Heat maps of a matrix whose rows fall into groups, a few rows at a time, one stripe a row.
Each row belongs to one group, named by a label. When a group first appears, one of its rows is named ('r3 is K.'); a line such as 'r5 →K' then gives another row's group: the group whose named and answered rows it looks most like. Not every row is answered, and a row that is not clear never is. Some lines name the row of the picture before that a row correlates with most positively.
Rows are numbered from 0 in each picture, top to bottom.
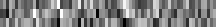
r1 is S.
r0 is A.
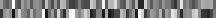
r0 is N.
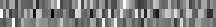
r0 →A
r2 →N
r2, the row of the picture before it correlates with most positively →0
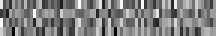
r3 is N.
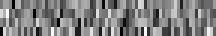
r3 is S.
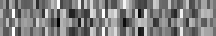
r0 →A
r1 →N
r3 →N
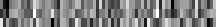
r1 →S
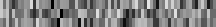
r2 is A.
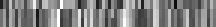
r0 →S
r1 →A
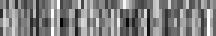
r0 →A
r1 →S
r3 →S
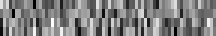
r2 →S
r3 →S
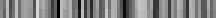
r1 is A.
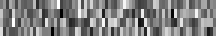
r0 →A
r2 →N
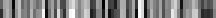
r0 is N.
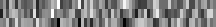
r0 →A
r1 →S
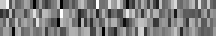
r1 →S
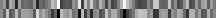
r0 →A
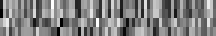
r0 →S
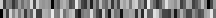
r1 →S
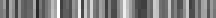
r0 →A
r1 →A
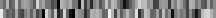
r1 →N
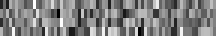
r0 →S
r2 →S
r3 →N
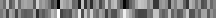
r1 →A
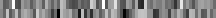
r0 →N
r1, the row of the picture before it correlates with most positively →0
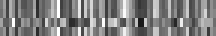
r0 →A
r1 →A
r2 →N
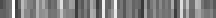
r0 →N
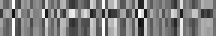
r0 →N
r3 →N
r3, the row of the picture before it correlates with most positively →1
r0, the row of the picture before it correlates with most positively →1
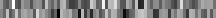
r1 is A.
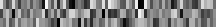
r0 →N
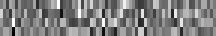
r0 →A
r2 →N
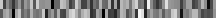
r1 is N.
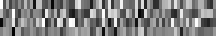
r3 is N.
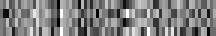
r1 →S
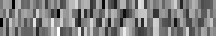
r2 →S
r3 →A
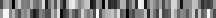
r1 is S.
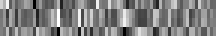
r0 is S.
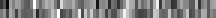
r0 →S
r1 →A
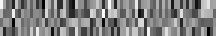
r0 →N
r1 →N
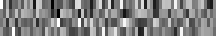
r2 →A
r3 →N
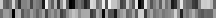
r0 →N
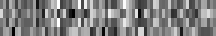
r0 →A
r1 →N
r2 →A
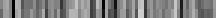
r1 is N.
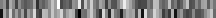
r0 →A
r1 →S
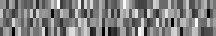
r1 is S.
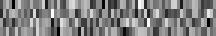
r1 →S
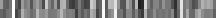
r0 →N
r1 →N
